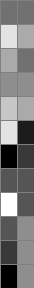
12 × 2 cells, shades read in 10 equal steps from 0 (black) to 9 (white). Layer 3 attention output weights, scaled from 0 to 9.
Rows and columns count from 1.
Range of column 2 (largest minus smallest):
5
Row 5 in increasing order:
6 7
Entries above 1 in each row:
2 2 2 2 2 1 1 2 2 2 2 1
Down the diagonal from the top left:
4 6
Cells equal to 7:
1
